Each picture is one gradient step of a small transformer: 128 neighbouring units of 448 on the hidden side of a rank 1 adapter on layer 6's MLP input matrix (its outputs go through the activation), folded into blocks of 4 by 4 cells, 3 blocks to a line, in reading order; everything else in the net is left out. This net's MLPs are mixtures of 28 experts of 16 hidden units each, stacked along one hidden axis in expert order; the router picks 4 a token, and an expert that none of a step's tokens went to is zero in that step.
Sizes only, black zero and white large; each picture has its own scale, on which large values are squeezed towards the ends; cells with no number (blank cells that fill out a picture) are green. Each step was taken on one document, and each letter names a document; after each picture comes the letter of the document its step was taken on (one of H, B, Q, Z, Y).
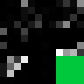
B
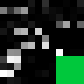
B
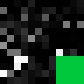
B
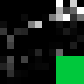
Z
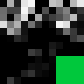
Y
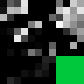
Y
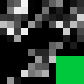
Y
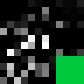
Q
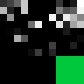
Y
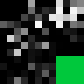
Q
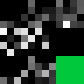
Q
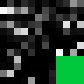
B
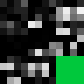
Z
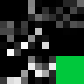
Q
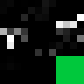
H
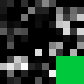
H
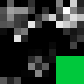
Y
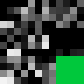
Q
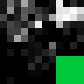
Y
